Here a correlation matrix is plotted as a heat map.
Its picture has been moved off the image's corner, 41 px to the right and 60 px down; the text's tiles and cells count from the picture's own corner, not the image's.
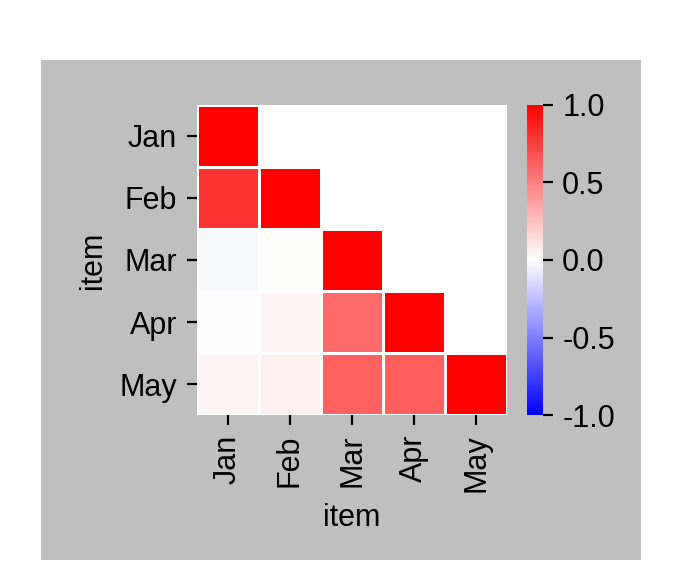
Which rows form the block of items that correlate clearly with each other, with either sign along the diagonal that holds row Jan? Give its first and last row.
Jan to Feb
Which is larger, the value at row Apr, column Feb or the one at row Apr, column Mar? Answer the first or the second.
the second
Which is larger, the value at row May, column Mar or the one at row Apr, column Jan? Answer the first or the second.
the first
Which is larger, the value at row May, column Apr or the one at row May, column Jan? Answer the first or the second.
the first
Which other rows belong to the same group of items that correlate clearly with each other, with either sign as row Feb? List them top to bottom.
Jan
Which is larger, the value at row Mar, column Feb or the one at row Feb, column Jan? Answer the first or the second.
the second
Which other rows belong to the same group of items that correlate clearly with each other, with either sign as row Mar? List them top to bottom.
Apr, May
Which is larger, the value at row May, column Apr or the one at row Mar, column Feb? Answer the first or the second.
the first
